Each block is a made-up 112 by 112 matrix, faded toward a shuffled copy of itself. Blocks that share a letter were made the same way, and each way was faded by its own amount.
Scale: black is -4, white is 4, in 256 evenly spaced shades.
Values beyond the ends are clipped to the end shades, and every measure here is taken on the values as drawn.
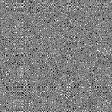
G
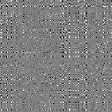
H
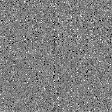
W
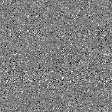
W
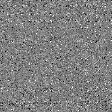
W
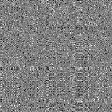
G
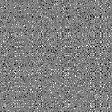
G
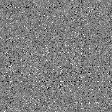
W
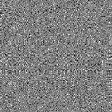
G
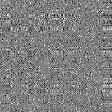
G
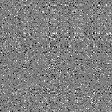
G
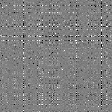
H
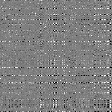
H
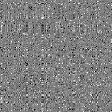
G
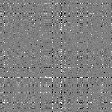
H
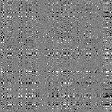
H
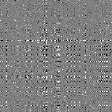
H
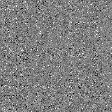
W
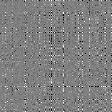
H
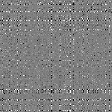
H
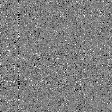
W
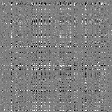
H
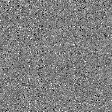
W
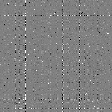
H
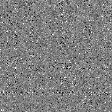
W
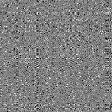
G
